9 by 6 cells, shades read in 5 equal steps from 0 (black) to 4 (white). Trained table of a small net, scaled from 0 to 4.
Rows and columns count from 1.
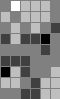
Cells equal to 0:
2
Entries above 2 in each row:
4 4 2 1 0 0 2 4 2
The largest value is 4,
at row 1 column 2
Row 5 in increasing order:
1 2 2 2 2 2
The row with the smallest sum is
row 4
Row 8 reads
3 3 2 1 3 3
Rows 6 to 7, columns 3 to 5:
1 2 2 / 1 2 2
